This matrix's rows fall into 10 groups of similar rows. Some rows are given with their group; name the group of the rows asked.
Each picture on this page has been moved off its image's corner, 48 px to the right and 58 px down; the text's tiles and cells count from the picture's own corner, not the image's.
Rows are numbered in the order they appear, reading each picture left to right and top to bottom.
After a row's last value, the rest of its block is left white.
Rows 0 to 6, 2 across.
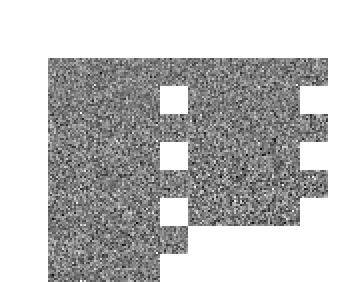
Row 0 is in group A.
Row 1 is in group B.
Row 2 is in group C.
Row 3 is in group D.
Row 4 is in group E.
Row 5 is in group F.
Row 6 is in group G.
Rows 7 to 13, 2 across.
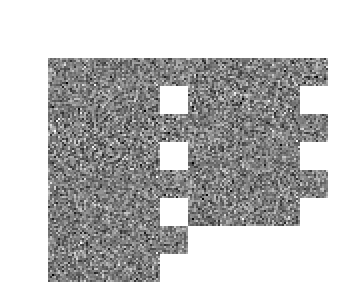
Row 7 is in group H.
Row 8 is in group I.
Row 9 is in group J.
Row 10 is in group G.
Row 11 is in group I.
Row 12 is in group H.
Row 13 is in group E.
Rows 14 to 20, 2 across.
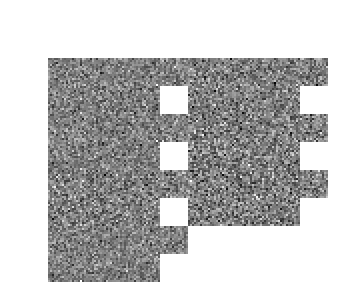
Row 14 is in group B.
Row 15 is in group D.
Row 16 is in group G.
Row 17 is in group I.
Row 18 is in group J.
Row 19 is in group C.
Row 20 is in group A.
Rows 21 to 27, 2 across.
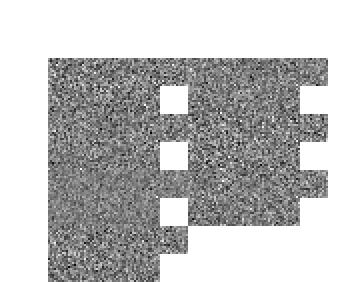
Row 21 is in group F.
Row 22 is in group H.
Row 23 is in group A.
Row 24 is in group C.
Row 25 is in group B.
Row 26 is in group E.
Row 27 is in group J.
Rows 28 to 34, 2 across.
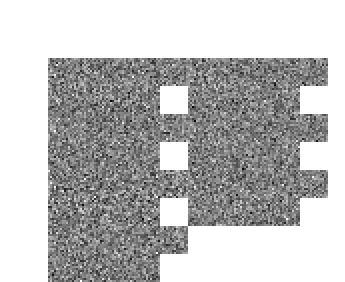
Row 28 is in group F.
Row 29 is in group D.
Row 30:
J
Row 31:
D
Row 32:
I
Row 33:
F
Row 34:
B
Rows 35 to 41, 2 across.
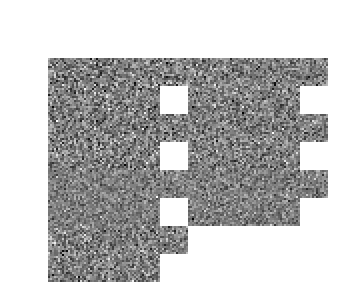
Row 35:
I
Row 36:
D
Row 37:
F
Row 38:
F
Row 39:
B
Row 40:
B
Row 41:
H
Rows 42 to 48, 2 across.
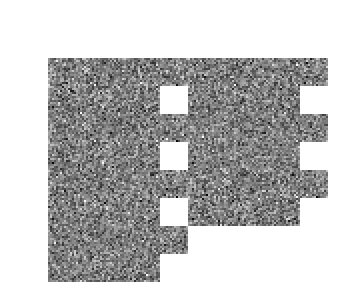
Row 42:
H
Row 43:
I
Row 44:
H
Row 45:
G
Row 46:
I
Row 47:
H
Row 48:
F
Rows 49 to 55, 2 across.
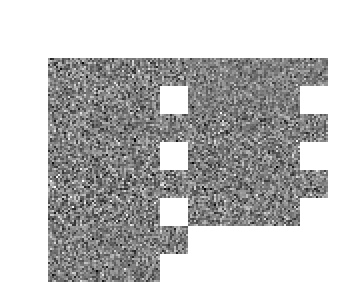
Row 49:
C
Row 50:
A
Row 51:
D
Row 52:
E
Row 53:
J
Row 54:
I
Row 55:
D
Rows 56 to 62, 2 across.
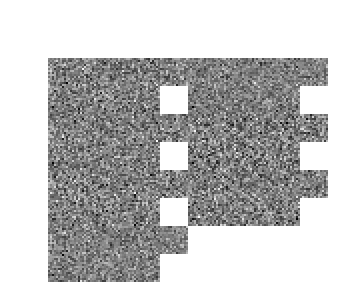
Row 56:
H
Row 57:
E
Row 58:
G
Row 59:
J
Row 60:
D
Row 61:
E
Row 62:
H
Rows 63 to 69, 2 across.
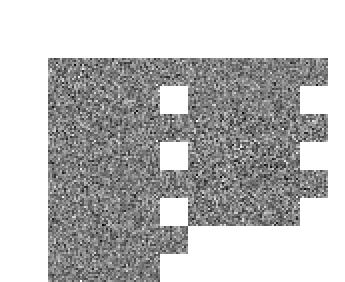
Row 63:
E
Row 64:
D
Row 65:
A
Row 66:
F
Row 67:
D
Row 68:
E
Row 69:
A
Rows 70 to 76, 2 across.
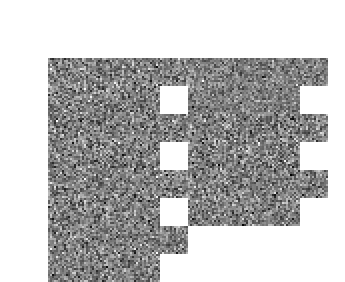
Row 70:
C
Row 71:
G
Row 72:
F
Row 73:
H
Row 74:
I
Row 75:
D
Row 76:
D
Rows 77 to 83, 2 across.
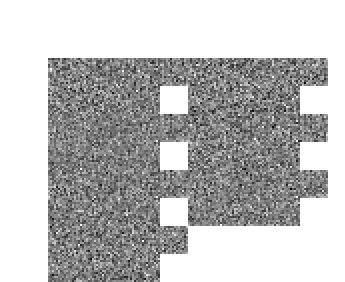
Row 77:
C
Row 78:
F
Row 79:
A
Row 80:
C
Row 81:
A
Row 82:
A
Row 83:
F
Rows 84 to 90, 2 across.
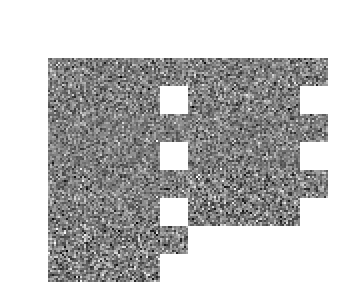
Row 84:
J
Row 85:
I
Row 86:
B
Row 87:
A
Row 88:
E
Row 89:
J
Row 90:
H
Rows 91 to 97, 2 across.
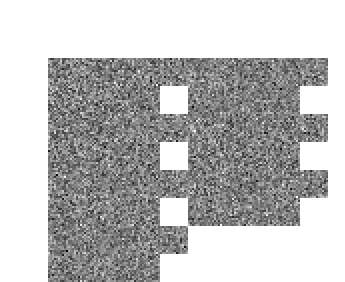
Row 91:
C
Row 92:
G
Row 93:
I
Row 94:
J
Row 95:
H
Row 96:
A
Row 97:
H
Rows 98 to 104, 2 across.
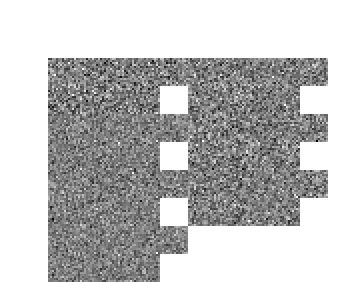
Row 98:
J
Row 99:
F
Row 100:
B
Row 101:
D
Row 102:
G
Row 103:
I
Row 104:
B
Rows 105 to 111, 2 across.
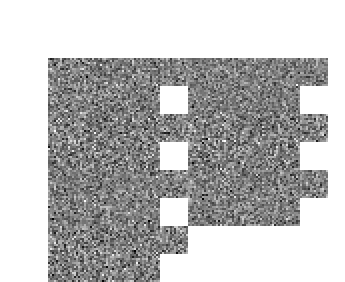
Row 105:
C
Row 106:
B
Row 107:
J
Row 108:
H
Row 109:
I
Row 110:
H
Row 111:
D
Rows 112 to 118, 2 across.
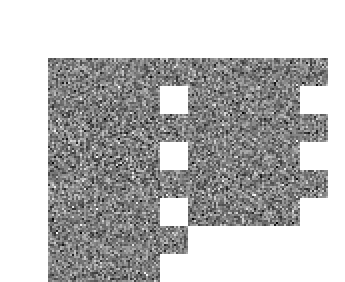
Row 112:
B
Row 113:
D
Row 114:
J
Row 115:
E
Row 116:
G
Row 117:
E
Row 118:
F
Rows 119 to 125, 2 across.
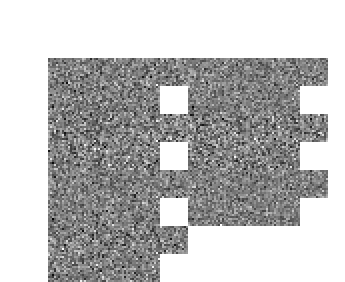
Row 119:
B
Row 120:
G
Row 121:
I
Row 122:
C
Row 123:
D
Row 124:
A
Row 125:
G
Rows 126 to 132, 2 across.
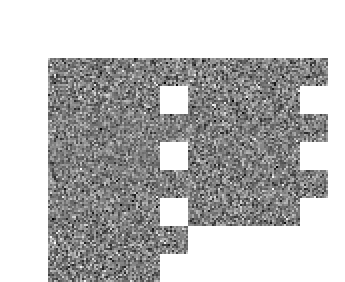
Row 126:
I
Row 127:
D
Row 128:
A
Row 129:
E
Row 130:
D
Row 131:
F
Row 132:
J
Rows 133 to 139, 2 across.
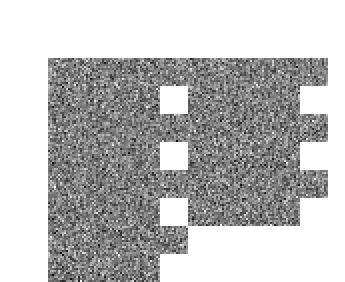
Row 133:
H
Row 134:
C
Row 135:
D
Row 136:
F
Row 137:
J
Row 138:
B
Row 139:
H
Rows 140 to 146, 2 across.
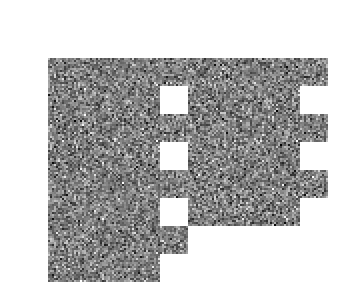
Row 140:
I
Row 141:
E
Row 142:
E
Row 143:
C
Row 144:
H
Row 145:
F
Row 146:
G
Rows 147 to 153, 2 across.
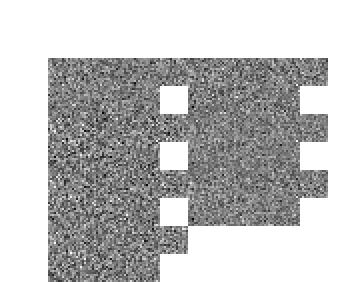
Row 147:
D
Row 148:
G
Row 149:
J
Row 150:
G
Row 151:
J
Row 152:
G
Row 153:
J
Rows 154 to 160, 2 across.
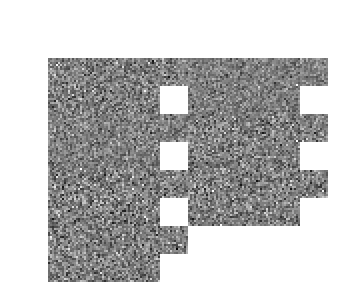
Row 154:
J
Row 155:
B
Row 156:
A
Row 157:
G
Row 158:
F
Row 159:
A
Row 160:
C
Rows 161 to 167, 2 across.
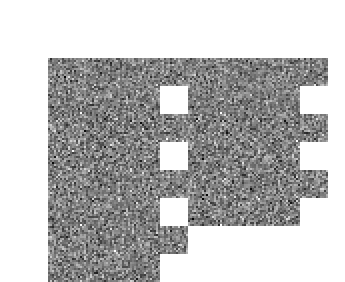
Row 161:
A
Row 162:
A
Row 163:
J
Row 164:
E
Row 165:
A
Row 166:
H
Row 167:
C
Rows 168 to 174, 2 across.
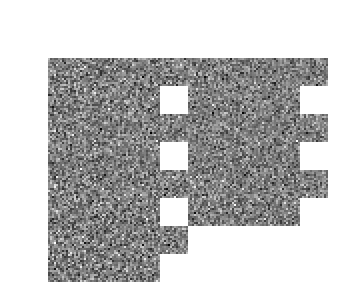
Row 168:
I
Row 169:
D
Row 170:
A
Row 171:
B
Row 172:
F
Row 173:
J
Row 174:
J
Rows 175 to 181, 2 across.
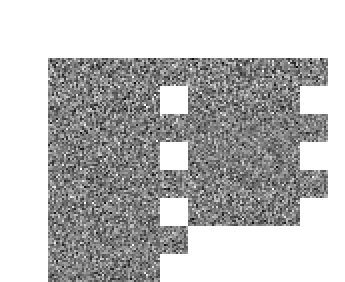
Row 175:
F
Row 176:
C
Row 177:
B
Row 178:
E
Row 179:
J
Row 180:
F
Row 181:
F
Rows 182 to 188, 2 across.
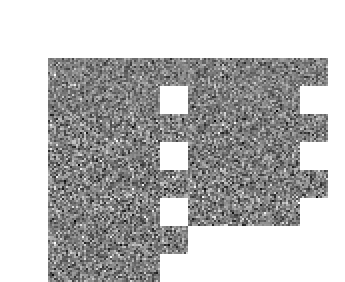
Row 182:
J
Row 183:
E
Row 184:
C
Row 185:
E
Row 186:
F
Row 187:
D
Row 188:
J
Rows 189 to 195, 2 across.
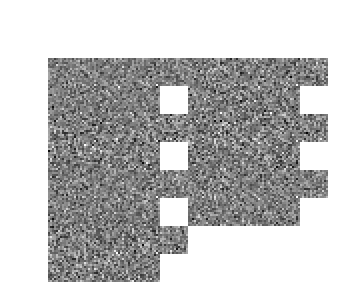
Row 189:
B
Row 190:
B
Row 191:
I
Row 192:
E
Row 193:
B
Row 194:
E
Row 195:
C
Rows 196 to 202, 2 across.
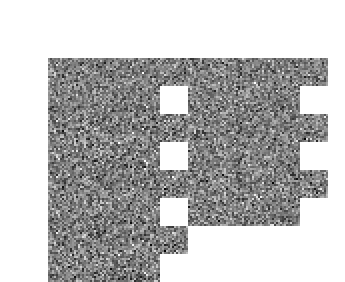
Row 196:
F
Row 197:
C
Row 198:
F
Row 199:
I
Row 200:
F
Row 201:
C
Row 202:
F
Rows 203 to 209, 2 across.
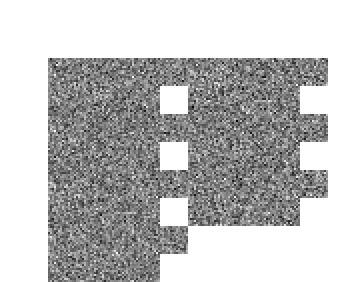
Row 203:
F
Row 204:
G
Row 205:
J
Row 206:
F
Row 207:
G
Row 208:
I
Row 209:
C
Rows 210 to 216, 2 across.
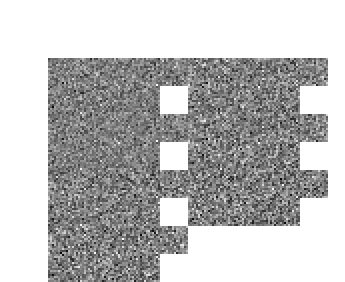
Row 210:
B
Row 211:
H
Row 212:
B
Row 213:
H
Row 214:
G
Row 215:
F
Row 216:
H
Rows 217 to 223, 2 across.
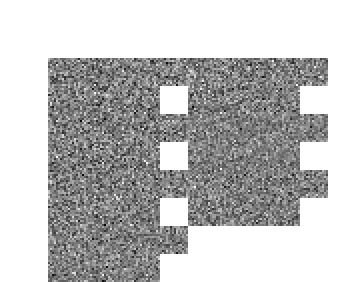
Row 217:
I
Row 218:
G
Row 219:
F
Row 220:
A
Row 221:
C
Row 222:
J
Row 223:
D
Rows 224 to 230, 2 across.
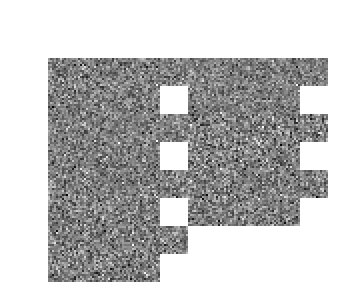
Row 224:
E
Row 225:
G
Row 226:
B
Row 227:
C
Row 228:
H
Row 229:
H
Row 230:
F
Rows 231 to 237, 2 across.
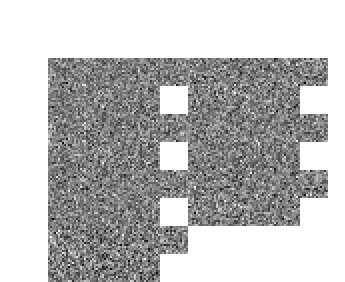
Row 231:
H
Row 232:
I
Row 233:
H
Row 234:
B
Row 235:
E
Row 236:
I
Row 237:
J
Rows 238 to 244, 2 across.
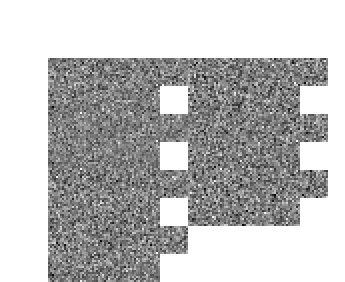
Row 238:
G
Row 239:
I
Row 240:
A
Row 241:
B
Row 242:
F
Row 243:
D
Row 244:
A
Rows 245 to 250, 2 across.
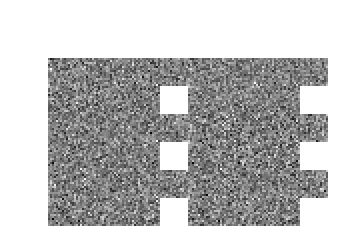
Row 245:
C
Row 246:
C
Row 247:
B
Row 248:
H
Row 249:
H
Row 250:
H
